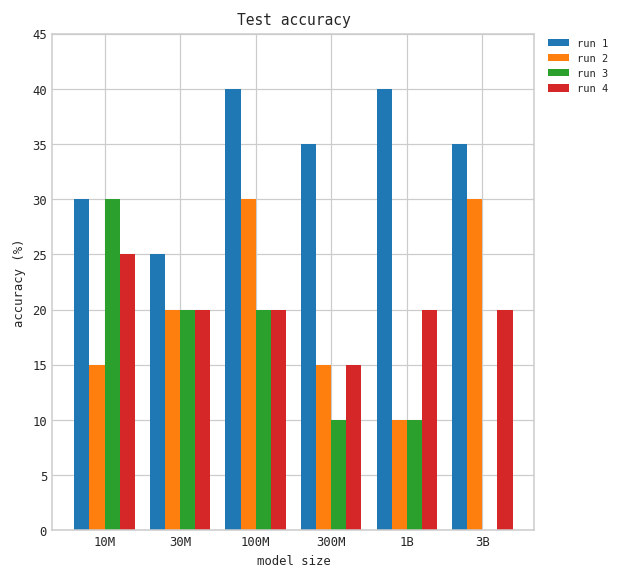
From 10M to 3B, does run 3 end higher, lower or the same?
lower
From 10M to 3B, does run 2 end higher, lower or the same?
higher
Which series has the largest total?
run 1
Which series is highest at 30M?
run 1
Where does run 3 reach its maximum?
10M
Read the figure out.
Title: Test accuracy
x-axis: model size, ticks 10M 30M 100M 300M 1B 3B
y-axis: accuracy (%), ticks 0 5 10 15 20 25 30 35 40 45
Legend: run 1, run 2, run 3, run 4
Values:
run 1: 30 25 40 35 40 35
run 2: 15 20 30 15 10 30
run 3: 30 20 20 10 10 0
run 4: 25 20 20 15 20 20
